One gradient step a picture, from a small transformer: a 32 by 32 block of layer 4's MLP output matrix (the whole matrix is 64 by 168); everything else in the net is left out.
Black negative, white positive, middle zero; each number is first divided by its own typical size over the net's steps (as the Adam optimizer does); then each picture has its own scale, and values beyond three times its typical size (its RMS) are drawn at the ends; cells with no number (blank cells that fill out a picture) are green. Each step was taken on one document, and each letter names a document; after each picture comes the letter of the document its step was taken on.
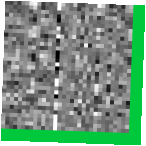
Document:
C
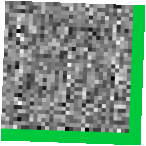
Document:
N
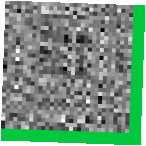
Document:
N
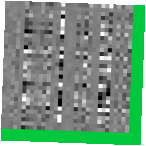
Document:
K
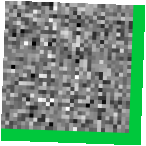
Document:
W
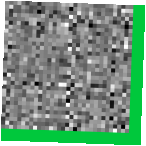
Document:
N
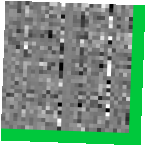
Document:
K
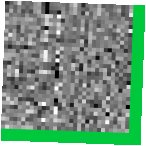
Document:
C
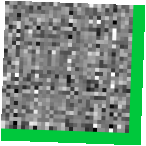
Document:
N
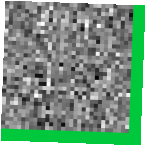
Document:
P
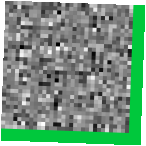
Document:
C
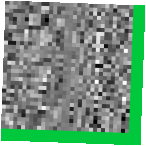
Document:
C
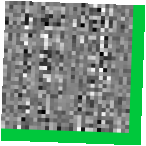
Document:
P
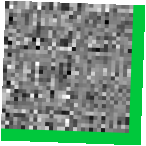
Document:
N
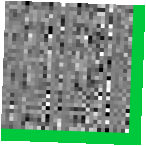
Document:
K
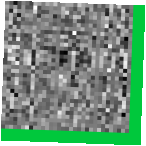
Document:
W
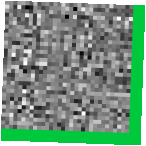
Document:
W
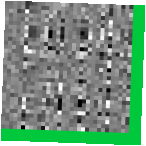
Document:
K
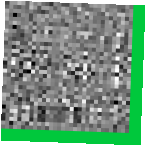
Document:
W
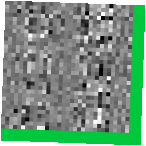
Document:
K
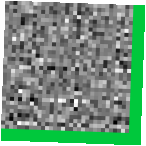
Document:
W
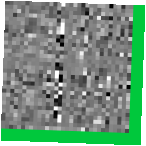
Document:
K
